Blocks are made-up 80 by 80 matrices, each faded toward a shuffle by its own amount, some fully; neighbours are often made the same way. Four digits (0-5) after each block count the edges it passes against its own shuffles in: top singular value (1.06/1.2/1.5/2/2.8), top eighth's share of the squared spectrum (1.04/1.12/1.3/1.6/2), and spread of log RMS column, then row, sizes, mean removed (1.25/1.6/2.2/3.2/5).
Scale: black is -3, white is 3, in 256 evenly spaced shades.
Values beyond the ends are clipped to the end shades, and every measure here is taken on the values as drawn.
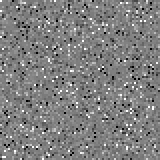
0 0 0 0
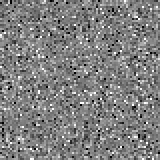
3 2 1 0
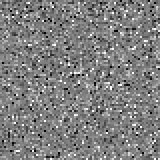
1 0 0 0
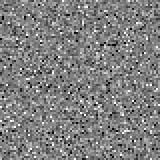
0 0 0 1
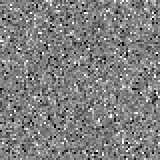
0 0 0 0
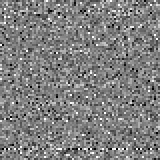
2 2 0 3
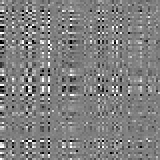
5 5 4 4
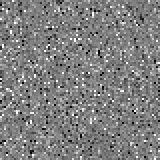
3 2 0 0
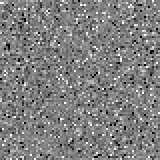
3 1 0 0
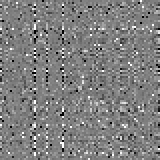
5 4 3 2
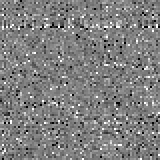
4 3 1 2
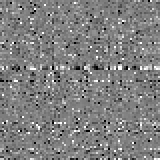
4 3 1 2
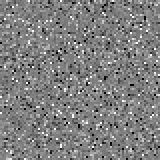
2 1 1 0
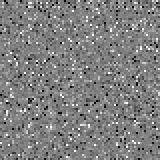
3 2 0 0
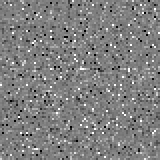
1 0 0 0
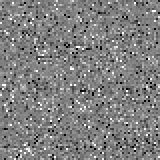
2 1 0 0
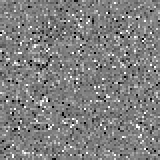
3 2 0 1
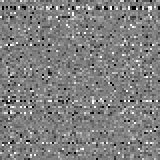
4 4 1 3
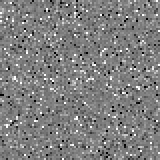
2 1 0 0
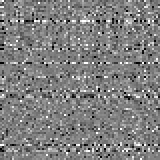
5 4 2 3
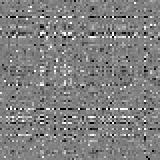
5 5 2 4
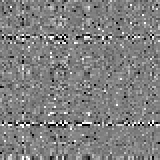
5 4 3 3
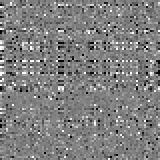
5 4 2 3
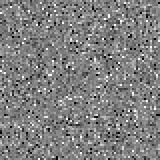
2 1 0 0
